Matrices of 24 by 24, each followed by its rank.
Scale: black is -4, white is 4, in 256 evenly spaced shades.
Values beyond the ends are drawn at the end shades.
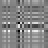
one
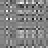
two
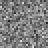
full rank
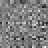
five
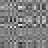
two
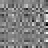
two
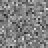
full rank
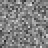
full rank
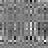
two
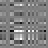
one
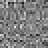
five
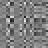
two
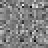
five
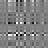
one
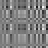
one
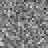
full rank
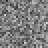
full rank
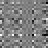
two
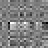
two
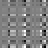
one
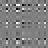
one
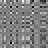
two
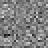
five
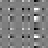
one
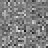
five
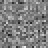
five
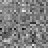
five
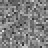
full rank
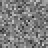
full rank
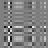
one
